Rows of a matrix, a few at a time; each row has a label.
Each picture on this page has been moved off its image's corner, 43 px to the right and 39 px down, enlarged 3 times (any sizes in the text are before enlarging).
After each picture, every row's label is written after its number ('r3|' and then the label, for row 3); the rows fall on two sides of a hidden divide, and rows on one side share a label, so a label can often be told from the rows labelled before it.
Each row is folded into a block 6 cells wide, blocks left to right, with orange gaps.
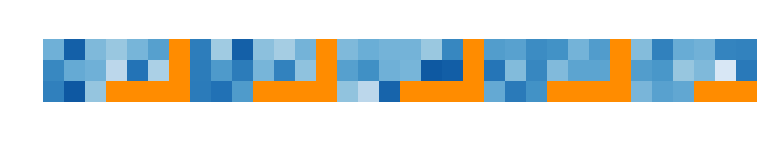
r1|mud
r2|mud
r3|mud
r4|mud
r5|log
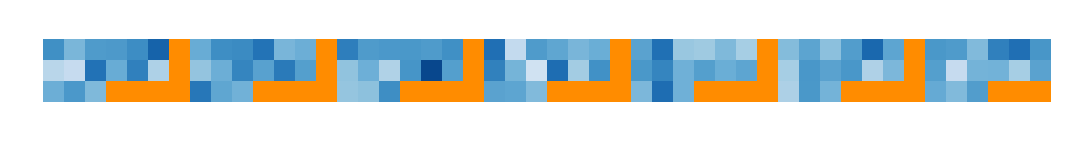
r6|mud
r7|mud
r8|mud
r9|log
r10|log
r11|log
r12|log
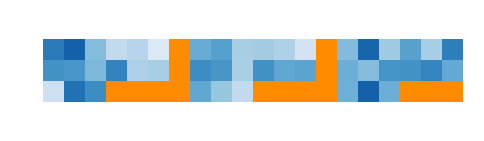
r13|log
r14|log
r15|mud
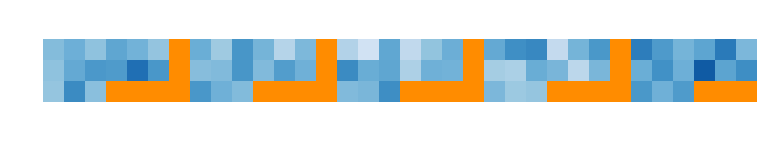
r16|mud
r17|mud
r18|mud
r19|log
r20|log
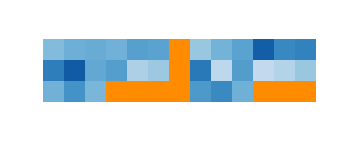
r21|log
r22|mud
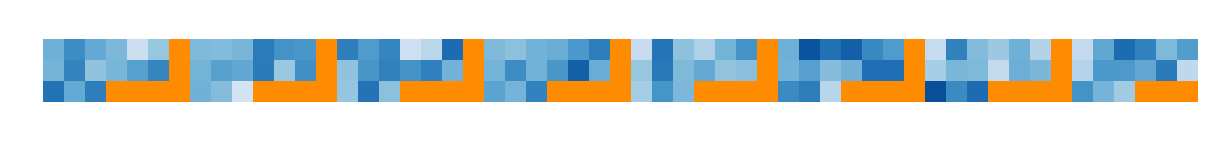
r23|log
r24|log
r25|mud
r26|mud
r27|log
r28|mud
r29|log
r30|mud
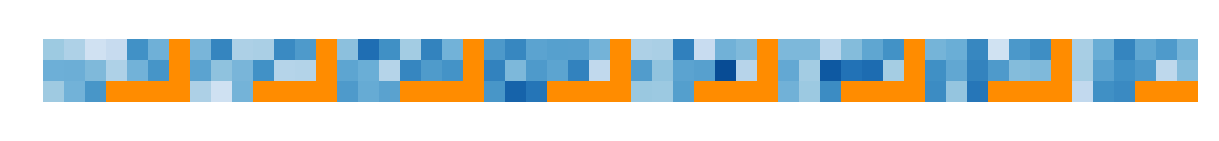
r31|log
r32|log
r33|log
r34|mud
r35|mud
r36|mud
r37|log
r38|log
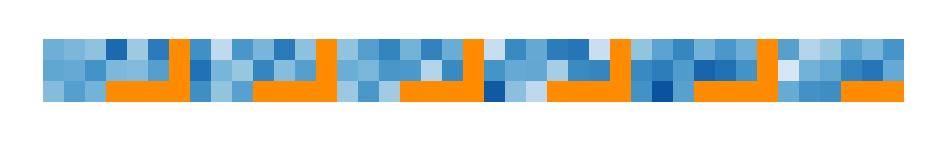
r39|mud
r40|log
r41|log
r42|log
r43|mud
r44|mud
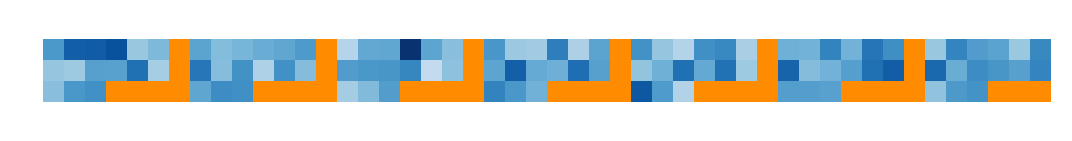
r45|mud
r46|mud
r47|log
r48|mud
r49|mud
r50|mud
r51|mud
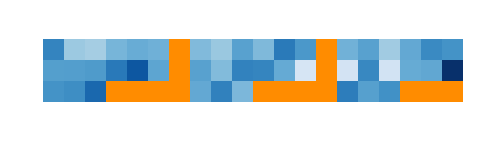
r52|mud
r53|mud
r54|log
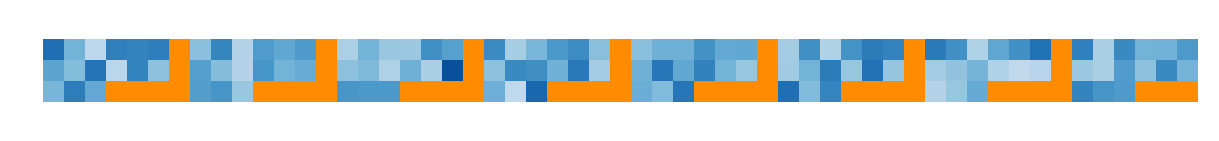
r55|mud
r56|log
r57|log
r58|mud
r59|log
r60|mud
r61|log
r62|mud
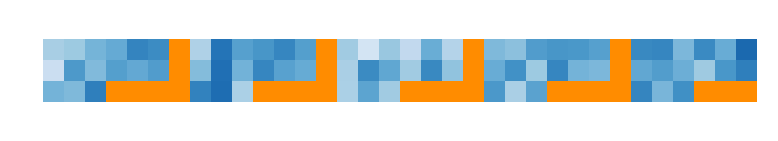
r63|log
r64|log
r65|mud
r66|log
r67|mud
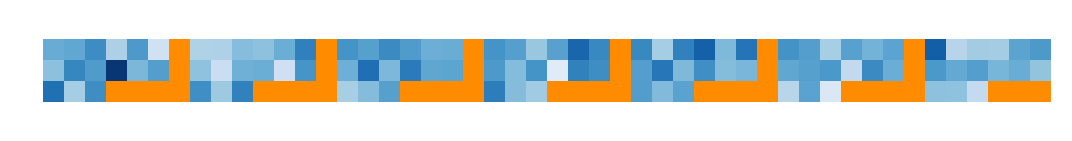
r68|log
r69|log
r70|log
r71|mud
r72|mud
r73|mud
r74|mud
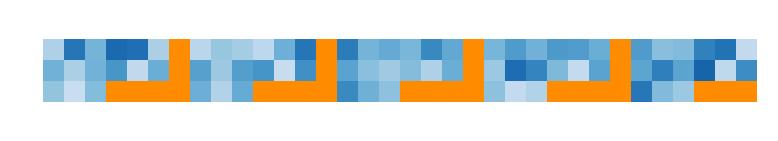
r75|log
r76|log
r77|log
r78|log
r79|log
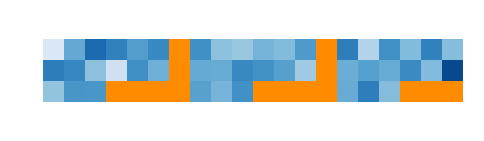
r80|mud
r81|mud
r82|log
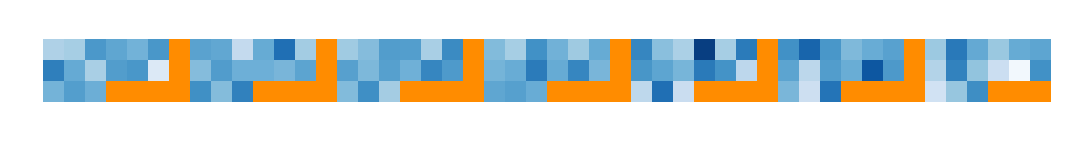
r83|mud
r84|log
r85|mud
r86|mud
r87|mud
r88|mud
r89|log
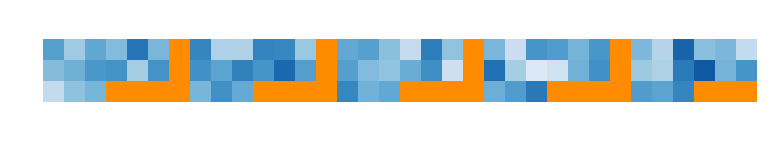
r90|log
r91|mud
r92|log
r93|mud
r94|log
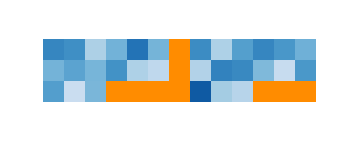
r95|log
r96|log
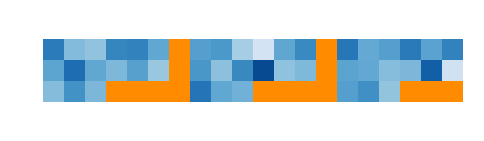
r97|mud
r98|log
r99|mud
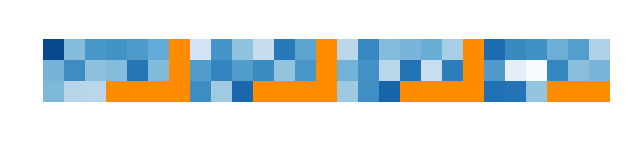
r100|mud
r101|log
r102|log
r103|log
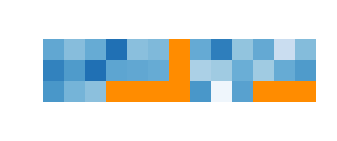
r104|mud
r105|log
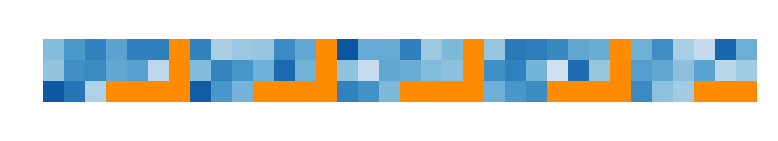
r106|mud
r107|mud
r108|mud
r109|mud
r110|log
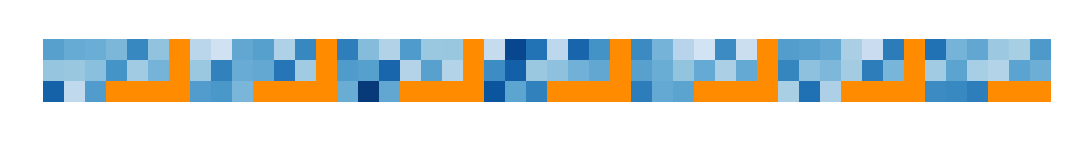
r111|log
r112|mud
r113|mud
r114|log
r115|log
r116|mud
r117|mud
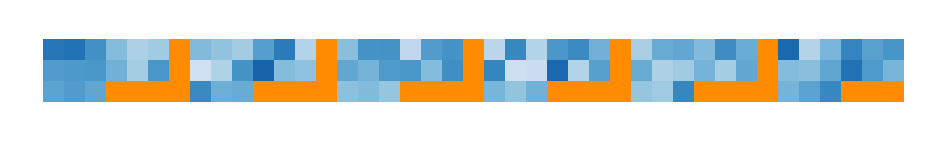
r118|log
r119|log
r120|log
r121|log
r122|log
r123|mud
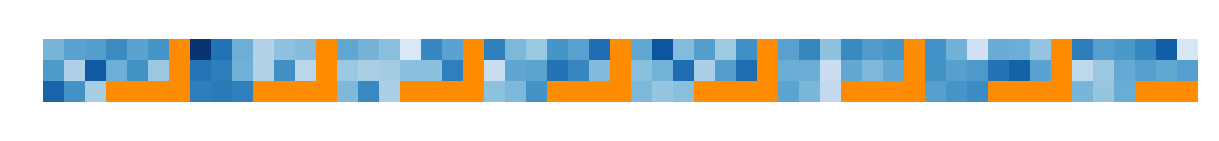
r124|mud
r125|mud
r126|log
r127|mud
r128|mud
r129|log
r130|mud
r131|log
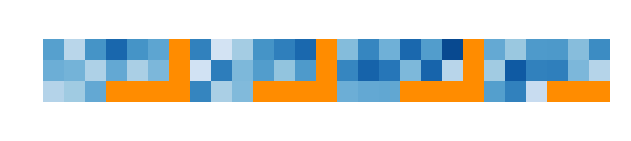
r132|log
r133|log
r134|mud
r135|mud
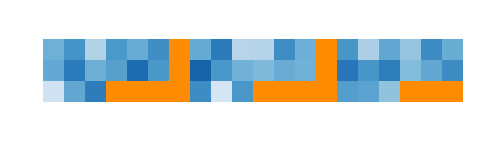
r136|mud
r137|log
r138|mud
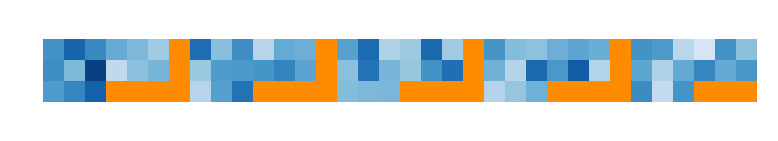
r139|mud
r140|mud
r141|log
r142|mud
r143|log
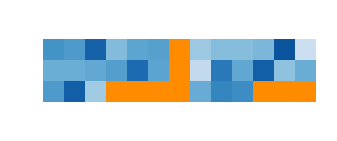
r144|mud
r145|log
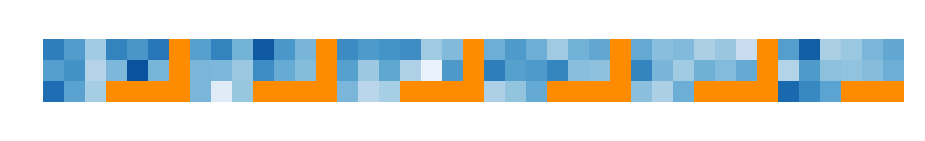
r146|mud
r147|log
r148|log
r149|log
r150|log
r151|log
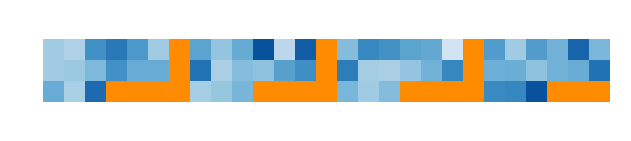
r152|log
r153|mud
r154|log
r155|log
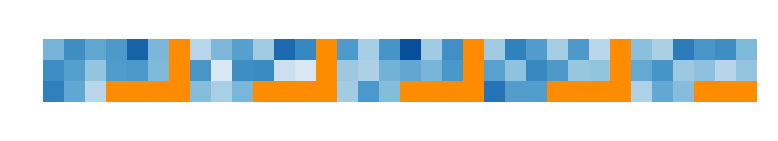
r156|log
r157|log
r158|mud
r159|log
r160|log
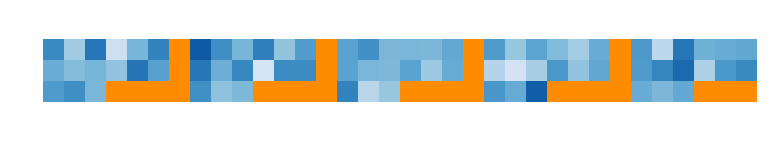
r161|mud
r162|mud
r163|log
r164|log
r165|mud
